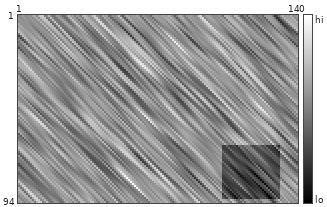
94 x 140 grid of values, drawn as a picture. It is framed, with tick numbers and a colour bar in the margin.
Streaks slant down to the right. The halves do not mirror each other. An odd patch, lower than its surroundings, sits in the bottom right. The bottom right is the ninth with the lowest average.
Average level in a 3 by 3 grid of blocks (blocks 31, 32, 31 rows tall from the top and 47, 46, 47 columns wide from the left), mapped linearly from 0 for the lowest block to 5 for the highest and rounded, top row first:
555 / 545 / 450
